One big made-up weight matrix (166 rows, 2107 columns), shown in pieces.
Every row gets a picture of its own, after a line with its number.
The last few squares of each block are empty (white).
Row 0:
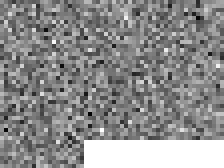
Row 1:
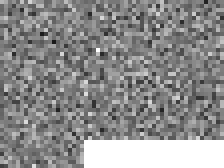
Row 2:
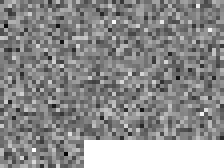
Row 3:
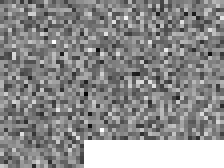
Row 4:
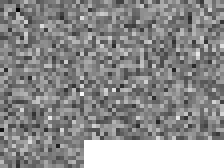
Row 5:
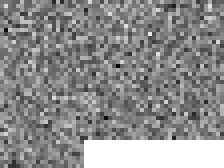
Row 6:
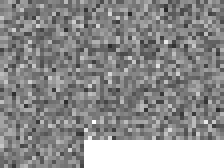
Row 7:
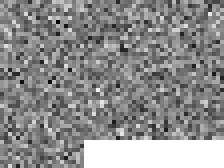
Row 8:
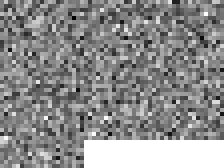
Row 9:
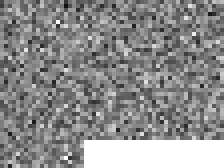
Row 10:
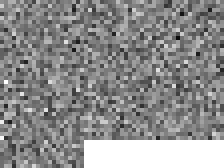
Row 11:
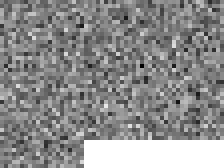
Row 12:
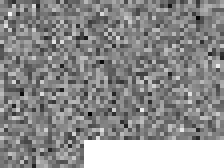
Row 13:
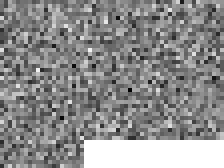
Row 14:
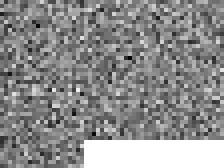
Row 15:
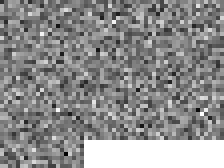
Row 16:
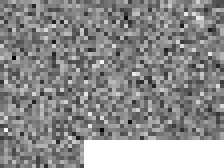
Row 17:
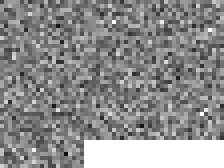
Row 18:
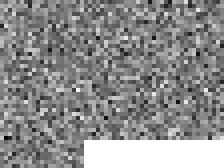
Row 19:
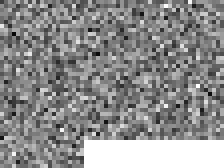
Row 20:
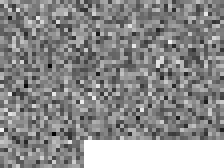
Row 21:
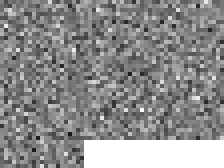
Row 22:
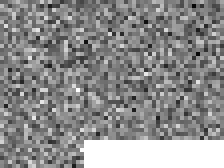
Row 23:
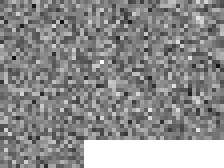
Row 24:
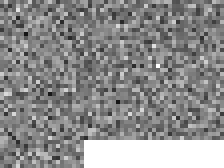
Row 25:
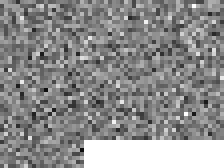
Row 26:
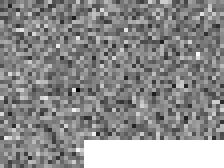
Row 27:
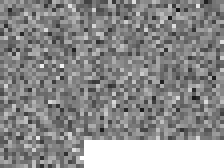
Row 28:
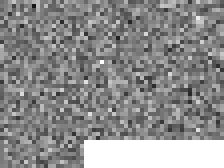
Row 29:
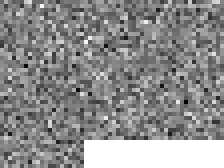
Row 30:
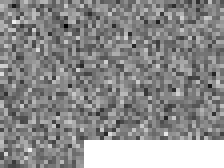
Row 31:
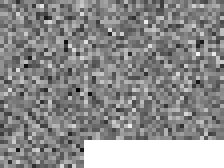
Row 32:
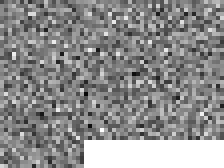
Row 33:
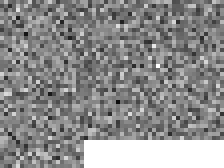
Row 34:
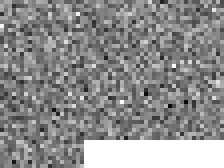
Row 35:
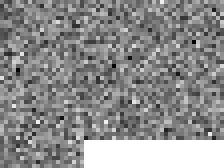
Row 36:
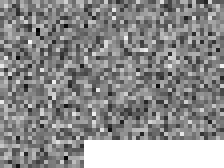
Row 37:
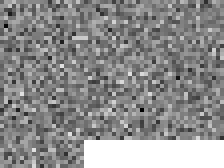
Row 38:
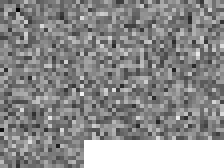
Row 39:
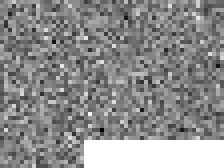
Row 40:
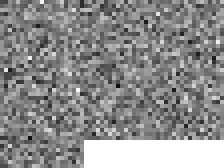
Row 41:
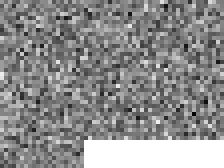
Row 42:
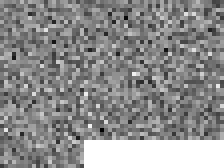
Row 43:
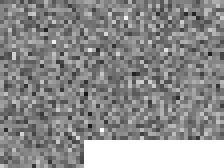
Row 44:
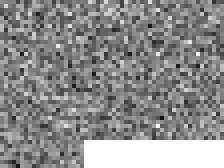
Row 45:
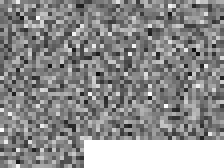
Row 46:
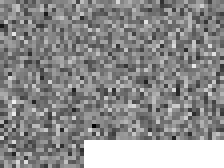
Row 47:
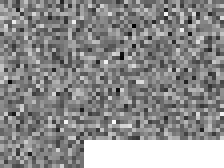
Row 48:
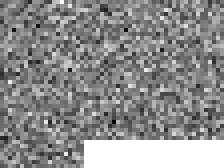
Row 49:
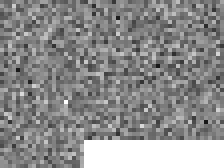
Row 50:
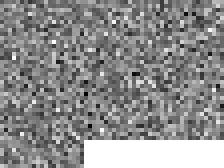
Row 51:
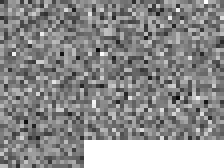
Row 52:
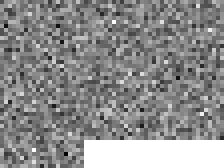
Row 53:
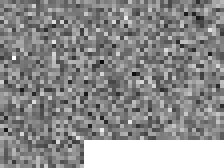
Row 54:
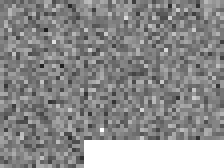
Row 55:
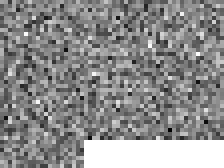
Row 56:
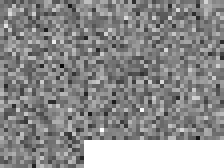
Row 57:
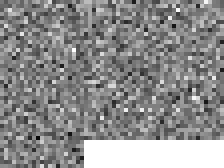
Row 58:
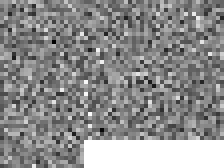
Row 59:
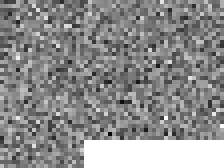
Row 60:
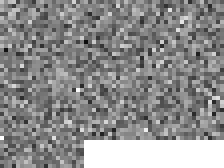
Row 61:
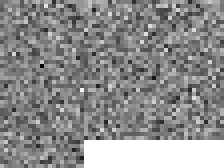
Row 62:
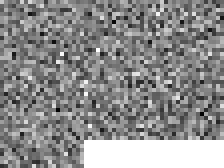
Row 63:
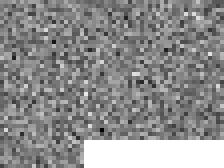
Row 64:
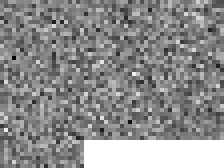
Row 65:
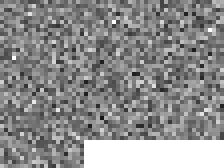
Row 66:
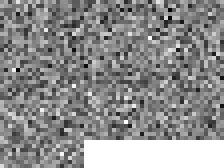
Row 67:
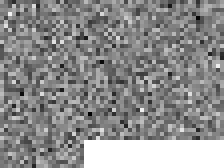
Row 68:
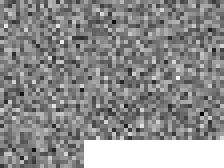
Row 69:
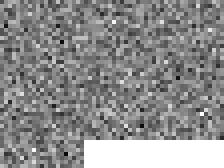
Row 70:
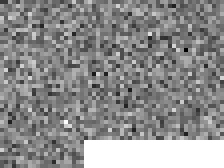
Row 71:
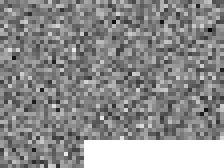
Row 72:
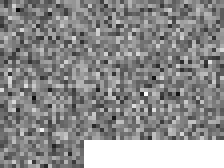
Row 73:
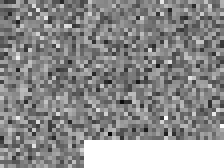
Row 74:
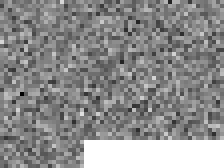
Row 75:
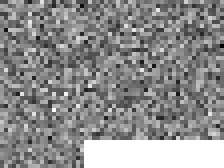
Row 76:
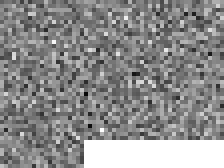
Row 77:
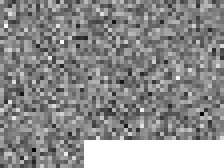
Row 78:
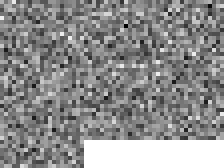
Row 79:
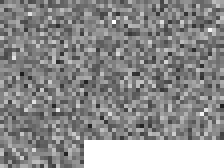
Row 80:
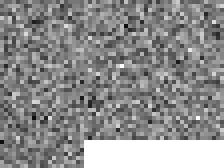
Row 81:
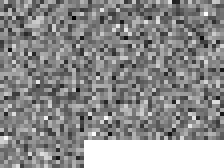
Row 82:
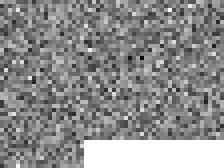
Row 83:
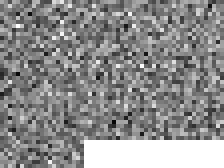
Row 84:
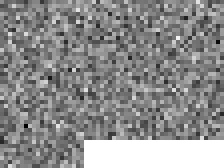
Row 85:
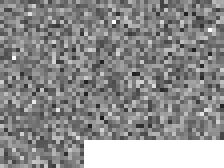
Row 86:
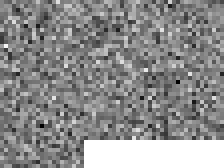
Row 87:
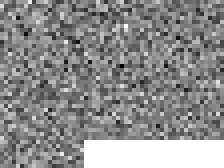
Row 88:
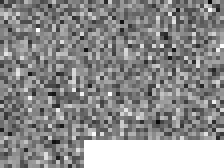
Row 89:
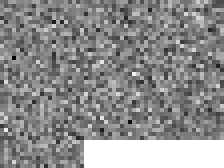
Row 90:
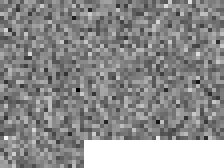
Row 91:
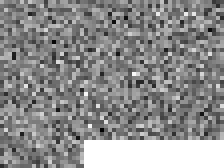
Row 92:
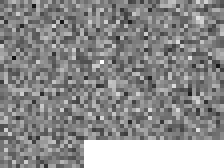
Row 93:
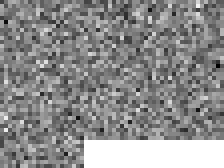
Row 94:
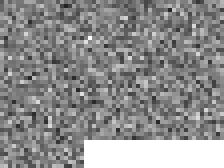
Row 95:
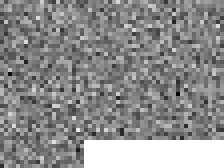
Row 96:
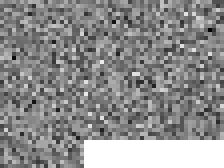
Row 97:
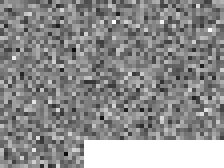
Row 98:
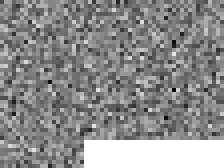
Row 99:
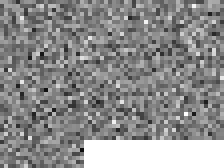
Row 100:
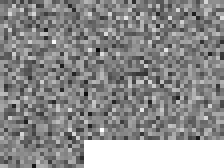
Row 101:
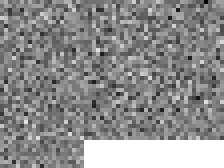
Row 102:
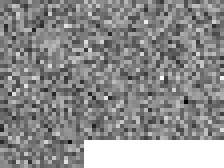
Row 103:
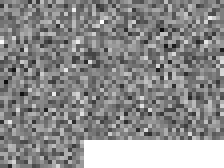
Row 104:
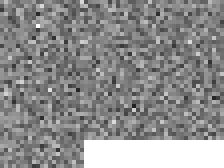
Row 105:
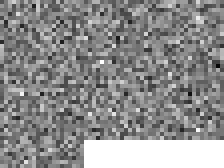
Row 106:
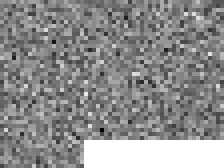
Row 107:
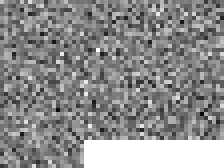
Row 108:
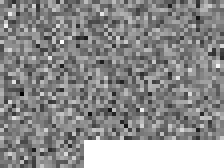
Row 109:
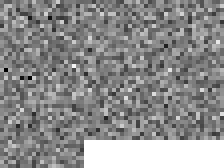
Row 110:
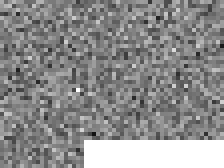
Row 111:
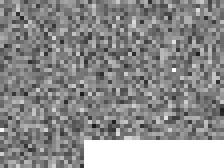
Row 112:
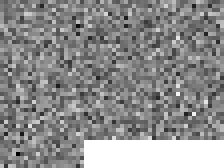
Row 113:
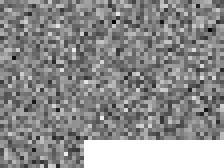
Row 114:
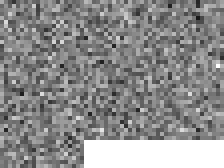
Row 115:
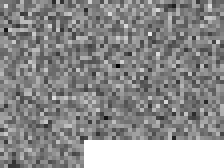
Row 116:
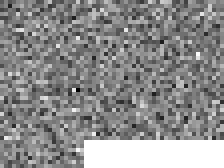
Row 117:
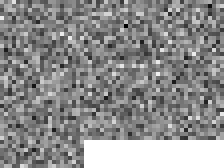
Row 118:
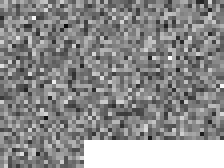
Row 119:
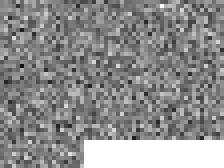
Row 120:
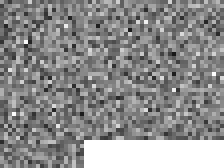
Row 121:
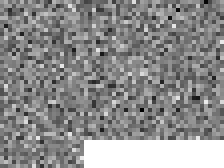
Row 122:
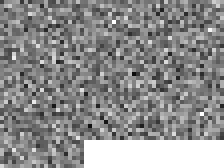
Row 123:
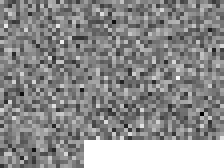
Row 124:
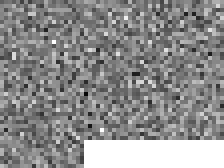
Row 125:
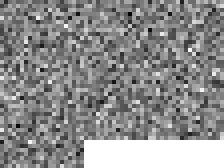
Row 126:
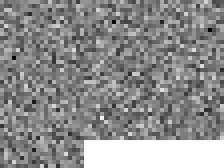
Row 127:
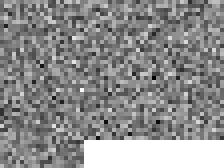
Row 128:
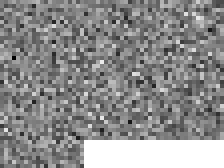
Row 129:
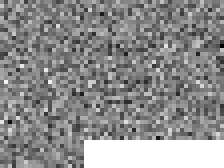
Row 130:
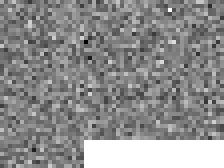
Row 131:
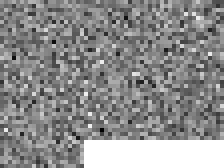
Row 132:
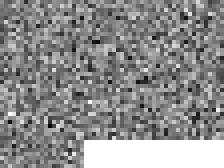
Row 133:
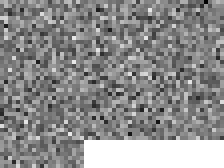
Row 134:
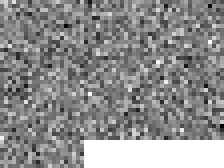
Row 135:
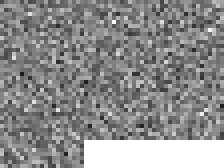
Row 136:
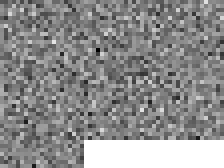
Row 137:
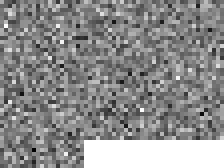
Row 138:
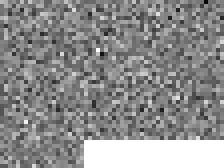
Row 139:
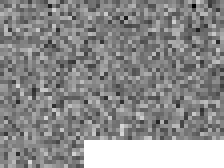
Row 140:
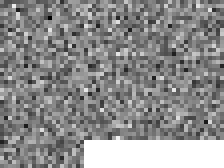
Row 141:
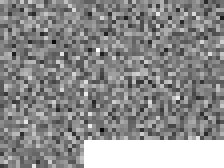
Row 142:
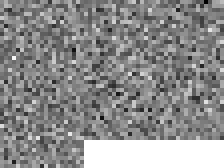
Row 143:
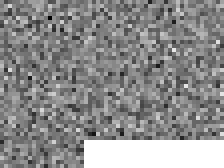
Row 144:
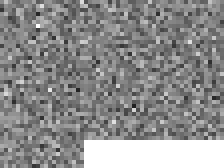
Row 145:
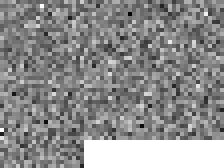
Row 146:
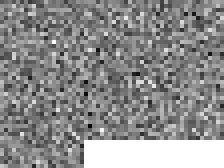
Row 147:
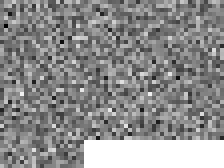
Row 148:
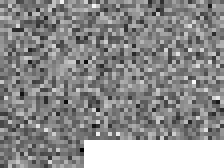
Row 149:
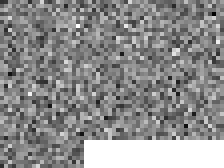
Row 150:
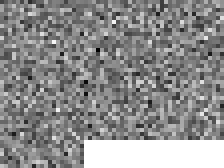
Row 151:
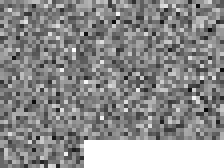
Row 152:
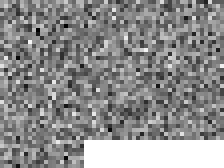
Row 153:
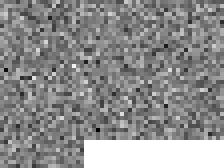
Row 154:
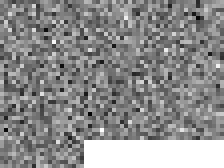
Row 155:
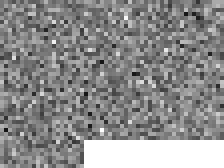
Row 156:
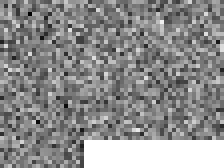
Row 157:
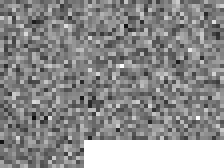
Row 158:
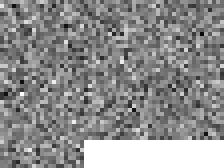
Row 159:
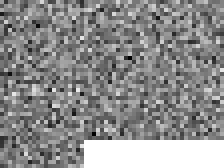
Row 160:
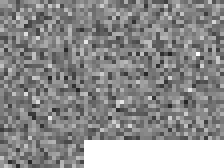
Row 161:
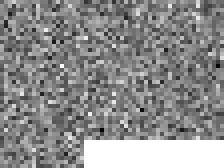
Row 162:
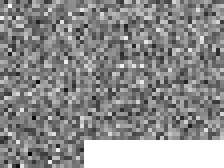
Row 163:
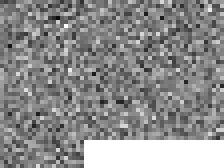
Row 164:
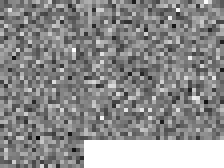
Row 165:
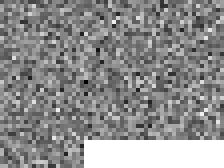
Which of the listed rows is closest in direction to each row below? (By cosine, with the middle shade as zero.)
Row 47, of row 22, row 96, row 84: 22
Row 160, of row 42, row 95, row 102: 102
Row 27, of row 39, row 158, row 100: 39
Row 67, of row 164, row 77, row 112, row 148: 77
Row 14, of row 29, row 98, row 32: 32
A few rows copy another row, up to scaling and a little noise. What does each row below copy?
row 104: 144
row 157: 80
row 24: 33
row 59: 73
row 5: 115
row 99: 25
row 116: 26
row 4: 38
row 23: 92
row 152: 36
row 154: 0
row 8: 81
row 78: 117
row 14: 159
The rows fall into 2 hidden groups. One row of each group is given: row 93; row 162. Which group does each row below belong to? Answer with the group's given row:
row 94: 162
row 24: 162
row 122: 93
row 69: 93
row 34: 162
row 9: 162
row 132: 162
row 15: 93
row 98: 162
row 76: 93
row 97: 93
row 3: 93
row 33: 162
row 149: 162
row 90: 162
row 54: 93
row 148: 162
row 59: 162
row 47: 162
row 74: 162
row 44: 162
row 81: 162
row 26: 162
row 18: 162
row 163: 162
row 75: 162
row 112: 162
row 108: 93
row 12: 93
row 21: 93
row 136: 93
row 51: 93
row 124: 93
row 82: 162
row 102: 162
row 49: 162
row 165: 93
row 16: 93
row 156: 162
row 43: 93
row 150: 93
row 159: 162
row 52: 93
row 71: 93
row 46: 162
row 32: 93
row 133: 93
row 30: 162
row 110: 162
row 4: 162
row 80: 162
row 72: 162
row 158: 162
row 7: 162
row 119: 162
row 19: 162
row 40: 162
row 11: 162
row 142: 93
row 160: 162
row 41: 162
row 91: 93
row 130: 162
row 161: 93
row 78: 162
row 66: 162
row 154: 93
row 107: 93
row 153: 162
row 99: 162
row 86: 162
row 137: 93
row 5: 162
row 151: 93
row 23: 93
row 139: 162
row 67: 93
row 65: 93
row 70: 162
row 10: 162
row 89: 93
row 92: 93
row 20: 162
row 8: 162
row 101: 93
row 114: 93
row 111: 162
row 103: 162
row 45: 162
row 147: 93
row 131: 93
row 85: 93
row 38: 162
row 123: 93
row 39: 93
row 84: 162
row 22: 162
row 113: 93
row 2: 93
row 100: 93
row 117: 162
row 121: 93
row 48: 162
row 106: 93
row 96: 93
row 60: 162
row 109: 162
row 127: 93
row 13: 162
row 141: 93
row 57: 93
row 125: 162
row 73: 162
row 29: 162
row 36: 162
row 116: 162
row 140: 162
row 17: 93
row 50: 93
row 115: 162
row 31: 162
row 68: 93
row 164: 93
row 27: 93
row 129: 162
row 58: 93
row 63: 93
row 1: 93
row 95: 162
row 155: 93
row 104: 162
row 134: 162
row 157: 162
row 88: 162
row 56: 93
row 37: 93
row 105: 93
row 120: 162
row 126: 93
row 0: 93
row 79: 93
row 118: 162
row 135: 93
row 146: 93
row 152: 162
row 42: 93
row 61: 93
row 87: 162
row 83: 162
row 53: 93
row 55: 162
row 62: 93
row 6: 162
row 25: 162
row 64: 93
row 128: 93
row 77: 93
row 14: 162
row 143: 162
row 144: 162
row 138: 93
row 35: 162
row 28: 93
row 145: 162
